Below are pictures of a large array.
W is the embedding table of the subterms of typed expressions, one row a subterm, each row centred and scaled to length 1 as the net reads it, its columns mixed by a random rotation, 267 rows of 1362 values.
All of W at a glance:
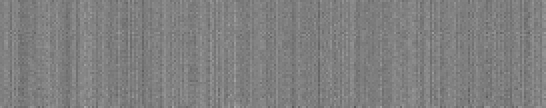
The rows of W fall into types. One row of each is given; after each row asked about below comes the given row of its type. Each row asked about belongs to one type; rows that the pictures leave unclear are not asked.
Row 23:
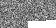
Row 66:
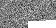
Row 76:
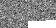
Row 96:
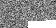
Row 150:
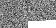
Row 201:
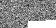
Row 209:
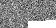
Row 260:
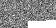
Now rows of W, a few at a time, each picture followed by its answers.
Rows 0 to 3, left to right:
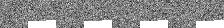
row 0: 66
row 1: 209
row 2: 76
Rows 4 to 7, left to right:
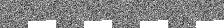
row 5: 96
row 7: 96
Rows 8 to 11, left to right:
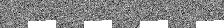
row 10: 201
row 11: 76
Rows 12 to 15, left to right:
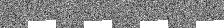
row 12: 150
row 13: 23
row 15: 150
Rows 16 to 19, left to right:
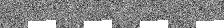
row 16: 96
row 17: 209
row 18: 201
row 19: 96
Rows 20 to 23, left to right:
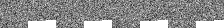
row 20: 150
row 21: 150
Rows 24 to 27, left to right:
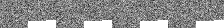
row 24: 201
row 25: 23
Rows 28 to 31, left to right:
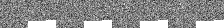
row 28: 201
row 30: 23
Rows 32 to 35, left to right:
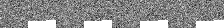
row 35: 209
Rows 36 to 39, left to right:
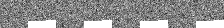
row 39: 150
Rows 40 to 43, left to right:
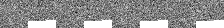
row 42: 260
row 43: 66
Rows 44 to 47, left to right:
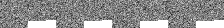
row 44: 201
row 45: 150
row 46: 96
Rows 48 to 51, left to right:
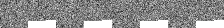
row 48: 150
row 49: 201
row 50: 96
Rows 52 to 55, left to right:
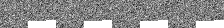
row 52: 260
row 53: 201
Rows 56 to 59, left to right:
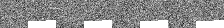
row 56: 76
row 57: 66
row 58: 66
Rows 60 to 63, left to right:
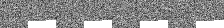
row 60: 260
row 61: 150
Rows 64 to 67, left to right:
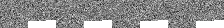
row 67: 96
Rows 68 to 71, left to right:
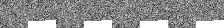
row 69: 209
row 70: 201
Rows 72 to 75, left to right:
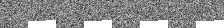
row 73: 209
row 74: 23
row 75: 23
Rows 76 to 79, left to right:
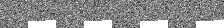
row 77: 260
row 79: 209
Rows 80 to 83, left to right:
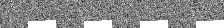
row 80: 209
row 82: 150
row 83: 150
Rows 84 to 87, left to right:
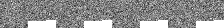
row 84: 209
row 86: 96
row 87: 76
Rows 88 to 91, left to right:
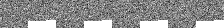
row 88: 260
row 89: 209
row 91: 201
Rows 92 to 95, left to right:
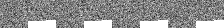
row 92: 150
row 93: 150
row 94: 23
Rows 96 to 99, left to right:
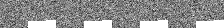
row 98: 76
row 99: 150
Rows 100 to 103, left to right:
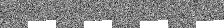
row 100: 23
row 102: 260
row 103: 150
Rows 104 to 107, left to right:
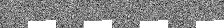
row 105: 201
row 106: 201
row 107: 96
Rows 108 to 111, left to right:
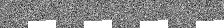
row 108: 66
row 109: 260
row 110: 209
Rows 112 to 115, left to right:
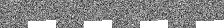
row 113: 201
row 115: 23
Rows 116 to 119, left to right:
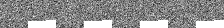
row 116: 209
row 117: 209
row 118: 260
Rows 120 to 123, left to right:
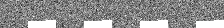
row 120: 96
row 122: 260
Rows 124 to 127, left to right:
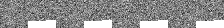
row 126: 23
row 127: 76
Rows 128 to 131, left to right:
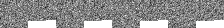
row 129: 150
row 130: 260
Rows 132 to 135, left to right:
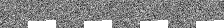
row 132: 260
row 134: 66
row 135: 66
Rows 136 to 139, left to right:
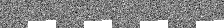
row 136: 201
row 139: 209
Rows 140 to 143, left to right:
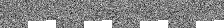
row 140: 150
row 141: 76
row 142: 23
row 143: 96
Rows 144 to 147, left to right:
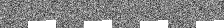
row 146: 23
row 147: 96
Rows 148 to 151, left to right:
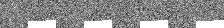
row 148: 209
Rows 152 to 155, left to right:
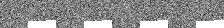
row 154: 209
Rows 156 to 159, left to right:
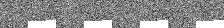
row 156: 209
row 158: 76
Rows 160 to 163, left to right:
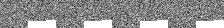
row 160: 260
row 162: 150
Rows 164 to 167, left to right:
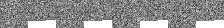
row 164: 23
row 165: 23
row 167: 201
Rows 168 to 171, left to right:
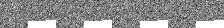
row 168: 209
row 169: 260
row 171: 201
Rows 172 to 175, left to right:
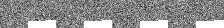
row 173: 260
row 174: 96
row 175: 23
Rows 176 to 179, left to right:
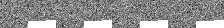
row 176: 201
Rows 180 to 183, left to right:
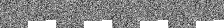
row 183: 150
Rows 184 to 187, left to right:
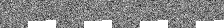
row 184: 209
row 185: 66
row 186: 201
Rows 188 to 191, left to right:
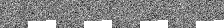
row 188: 209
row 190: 66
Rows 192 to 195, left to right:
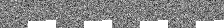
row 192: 201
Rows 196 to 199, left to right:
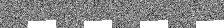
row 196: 201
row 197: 260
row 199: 150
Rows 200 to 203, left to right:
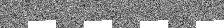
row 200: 150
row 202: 23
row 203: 96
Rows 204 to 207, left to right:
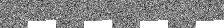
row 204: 260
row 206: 96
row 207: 201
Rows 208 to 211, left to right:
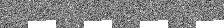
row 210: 201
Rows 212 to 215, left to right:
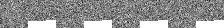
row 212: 209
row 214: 23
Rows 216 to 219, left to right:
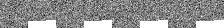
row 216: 66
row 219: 209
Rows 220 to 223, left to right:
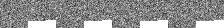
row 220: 76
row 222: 76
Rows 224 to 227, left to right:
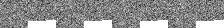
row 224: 260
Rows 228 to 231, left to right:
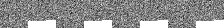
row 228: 260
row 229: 76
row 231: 96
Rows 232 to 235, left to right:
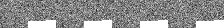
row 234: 66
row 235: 209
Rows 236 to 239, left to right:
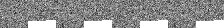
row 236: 76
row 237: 201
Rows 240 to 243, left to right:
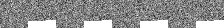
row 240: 209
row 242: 150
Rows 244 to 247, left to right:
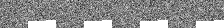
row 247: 76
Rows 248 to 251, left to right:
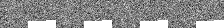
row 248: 23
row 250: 209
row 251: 66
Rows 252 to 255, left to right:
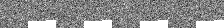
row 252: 76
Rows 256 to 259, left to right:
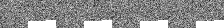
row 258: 23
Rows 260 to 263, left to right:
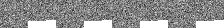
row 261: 201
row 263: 23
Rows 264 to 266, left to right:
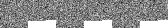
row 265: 260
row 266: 260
